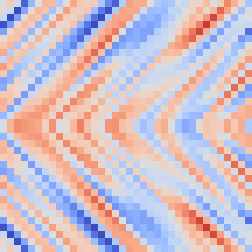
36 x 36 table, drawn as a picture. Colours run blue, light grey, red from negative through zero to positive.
On average the colour sits 50% of the way up the scale. It is mirror symmetric from top to bottom. No seam splits the table.
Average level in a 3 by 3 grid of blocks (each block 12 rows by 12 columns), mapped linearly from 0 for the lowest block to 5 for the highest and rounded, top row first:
103
542
103
